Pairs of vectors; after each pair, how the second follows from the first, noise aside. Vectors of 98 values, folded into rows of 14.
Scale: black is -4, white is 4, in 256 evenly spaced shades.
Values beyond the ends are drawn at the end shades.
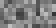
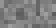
shrunk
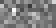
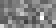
reversed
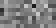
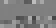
partly zeroed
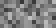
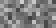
negated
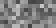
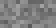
shrunk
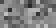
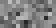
reversed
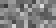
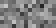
negated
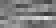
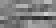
negated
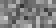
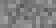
shrunk
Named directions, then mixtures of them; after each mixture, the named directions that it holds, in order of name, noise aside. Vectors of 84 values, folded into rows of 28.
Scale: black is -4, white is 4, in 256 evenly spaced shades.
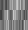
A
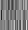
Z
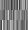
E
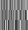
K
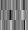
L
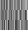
K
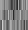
A, E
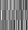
Z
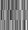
L, Z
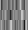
L, Z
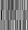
Z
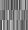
E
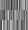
E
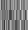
K, L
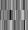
L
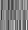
Z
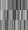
A, K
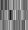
A, L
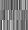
E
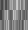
A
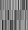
E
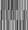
E, Z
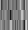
L, Z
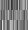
E, Z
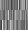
E
